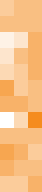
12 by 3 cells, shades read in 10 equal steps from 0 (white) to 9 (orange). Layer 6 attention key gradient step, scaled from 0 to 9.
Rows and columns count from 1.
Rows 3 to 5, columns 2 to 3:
2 6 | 5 6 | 4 6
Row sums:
14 15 9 13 13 16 17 12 15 17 16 14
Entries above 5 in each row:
0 0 1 1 1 1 2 1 0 2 1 1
